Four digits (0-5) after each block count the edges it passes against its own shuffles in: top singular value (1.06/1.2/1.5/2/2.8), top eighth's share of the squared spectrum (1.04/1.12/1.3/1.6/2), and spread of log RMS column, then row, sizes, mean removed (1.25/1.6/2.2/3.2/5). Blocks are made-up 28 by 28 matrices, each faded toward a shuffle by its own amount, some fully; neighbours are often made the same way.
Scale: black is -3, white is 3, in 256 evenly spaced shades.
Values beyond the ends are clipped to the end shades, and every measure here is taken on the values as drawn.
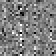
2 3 2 0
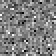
0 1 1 0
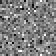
0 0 0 0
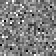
0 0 0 0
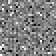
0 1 0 0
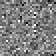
0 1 0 0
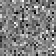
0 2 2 0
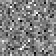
0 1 0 0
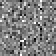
1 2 2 0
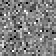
0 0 0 0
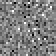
1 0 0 0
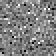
0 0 0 0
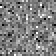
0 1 0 0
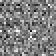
3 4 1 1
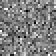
0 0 0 0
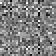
3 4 1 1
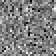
2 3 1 1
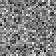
2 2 0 0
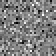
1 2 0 0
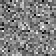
1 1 0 0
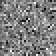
1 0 0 0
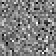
2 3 2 0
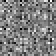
3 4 1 2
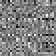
3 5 2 2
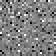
1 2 0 0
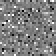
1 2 1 1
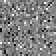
0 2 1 0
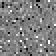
2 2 0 0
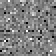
2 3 0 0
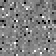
2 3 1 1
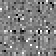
3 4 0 1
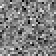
2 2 0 0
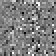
1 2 2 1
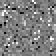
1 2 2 1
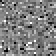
2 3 0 1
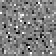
0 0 0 0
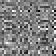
4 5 2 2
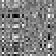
4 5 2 2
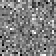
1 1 0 0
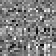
3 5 2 2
